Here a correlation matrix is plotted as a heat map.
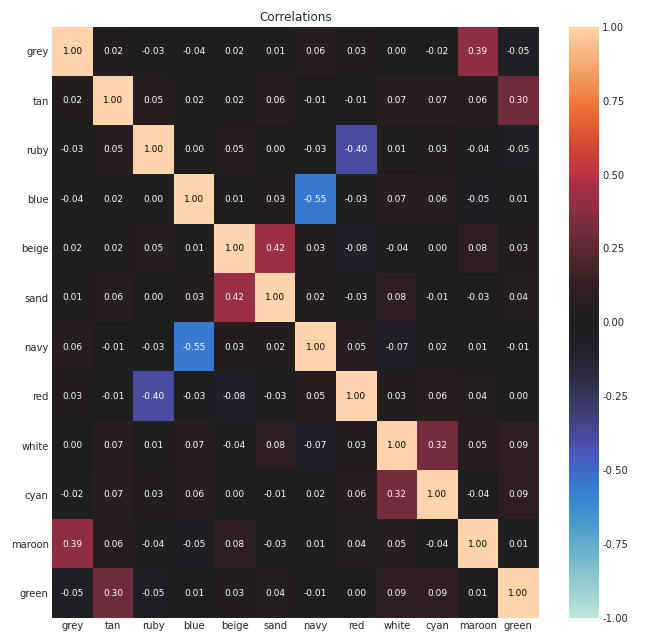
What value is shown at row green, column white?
0.09
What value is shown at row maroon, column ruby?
-0.04
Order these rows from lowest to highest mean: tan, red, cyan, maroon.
red, maroon, cyan, tan
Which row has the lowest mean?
navy
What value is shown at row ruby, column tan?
0.05
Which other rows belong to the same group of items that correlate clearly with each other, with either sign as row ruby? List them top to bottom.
red
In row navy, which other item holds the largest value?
grey
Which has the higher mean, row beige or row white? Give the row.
white
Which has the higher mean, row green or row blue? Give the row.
green
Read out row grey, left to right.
1.00 0.02 -0.03 -0.04 0.02 0.01 0.06 0.03 0.00 -0.02 0.39 -0.05
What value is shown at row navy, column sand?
0.02
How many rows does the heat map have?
12
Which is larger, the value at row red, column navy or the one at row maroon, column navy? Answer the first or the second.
the first
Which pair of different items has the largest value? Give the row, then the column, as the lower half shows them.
sand, beige
